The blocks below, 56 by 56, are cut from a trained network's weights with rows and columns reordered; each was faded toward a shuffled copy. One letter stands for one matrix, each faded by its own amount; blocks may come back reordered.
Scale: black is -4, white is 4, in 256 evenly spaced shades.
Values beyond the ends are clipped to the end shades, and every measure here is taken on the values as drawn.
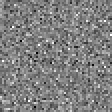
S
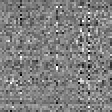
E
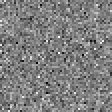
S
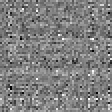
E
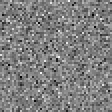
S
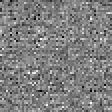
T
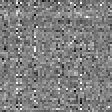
E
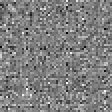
T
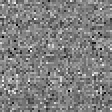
T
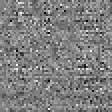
T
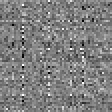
E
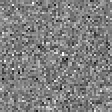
S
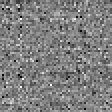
T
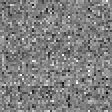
T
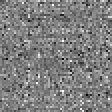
T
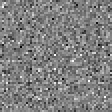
S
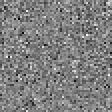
S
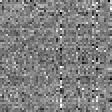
E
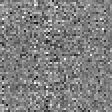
T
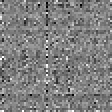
E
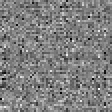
T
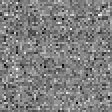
T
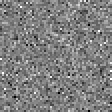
S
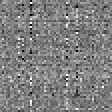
E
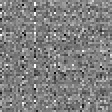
E
